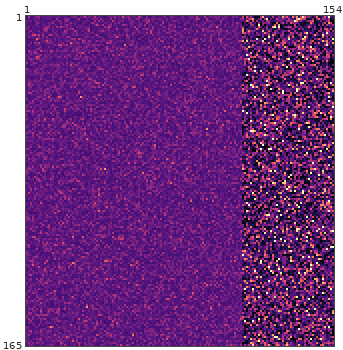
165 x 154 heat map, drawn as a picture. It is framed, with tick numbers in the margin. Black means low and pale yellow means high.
Fine speckle covers the field. Most values sit low, with a long tail of high ones. There are no regular stripes. A vertical seam about 70% of the way across splits the table, and the left part is calmer. There is no overall slope.
